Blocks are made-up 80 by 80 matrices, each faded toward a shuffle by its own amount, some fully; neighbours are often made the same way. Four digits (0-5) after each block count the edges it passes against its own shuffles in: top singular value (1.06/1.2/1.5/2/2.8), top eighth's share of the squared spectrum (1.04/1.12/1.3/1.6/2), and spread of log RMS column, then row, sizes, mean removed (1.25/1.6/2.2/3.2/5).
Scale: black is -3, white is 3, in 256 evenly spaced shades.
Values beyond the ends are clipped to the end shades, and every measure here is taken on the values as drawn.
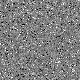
0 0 0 0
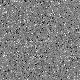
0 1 0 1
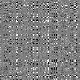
4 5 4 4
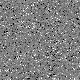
1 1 0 0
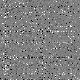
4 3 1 2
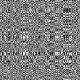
5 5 4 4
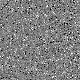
0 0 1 0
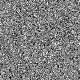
0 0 0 0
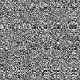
4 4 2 2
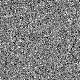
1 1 0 0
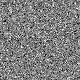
1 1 0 0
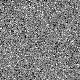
0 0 0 0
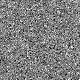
0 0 0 0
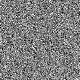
3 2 1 0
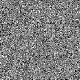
3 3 1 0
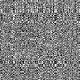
4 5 3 3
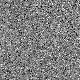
1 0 0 0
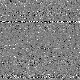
3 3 0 3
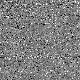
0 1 0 2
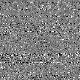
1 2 0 3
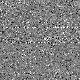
1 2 0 2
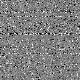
2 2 0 3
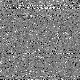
2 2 0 3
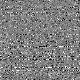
2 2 0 3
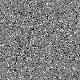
0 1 0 2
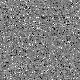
3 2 0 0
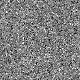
0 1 1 0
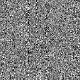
1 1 3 0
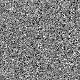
0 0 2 0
